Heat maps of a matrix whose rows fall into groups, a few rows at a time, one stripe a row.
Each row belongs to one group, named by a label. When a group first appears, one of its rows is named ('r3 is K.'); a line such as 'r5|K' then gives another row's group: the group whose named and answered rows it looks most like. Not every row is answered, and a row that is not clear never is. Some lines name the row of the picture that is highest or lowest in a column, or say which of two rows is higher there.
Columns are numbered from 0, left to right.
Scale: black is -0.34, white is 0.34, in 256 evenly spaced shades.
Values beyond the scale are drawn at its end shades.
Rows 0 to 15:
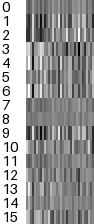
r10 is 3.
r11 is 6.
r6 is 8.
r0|6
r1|6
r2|6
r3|8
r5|8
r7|6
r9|6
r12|3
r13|8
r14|8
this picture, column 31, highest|10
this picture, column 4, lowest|10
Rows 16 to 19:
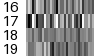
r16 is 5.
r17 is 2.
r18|3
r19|8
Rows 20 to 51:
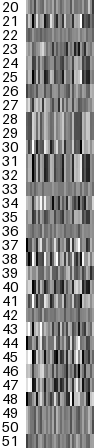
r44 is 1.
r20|3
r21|5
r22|6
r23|8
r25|5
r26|1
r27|8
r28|2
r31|5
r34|8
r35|5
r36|3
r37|1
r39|3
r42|3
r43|8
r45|5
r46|8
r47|5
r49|3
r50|3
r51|1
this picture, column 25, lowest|38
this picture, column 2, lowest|38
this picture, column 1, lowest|38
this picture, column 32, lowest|39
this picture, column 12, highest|21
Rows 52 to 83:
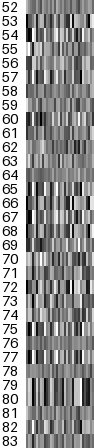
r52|3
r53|1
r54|2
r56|2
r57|2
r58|1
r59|3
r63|8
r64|6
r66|1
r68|1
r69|6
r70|8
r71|5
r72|1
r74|8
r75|2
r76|6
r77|2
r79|5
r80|5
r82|2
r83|5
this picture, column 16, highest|60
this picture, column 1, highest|55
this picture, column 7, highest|70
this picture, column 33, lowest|60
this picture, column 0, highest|59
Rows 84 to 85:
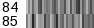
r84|3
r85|5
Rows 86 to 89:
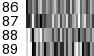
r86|1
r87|6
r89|5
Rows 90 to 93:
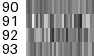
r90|6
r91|2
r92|8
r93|3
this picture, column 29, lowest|92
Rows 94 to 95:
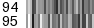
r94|5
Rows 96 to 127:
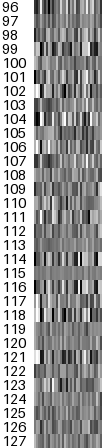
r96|6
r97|6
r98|1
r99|5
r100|8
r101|1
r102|5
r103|6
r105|8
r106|8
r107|6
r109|1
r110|8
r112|1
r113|6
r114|1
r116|1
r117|8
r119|3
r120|3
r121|5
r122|1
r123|8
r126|5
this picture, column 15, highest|104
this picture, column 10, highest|111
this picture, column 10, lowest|99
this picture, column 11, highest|100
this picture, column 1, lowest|104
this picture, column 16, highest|96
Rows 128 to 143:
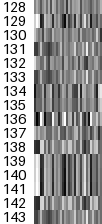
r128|8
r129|5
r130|3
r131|6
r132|3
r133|6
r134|1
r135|1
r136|2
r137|3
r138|2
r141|5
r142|2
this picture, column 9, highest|136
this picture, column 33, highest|134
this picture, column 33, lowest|130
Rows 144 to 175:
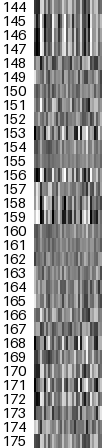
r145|2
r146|2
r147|2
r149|3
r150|6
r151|2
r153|1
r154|6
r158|5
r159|5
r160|6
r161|6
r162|1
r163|3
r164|3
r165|3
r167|5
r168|1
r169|6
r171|1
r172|2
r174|8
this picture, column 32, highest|153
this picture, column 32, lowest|164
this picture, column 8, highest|157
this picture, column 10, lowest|148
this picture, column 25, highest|159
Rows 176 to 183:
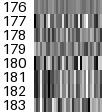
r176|8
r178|6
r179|3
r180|1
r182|6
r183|2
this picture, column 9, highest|183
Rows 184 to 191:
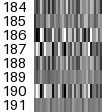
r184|6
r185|1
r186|2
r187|5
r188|6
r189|6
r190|5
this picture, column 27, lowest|186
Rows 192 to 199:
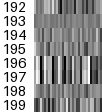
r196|5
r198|3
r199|6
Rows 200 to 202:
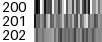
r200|2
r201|1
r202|8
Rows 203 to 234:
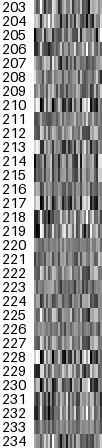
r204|8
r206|6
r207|8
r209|8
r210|5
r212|2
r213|5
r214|1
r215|1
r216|5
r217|5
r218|6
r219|2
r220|3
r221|1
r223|8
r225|2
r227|2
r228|5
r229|2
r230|5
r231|6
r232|6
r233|6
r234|8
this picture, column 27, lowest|203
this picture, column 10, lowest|230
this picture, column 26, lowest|204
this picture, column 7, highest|204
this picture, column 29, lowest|204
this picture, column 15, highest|219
